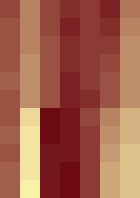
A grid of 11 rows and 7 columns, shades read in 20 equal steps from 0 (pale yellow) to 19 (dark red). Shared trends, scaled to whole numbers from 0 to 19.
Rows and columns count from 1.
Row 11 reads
12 0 18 19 15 6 4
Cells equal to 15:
10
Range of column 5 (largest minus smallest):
2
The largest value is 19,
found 4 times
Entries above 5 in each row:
7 7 7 7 7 7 5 5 5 5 5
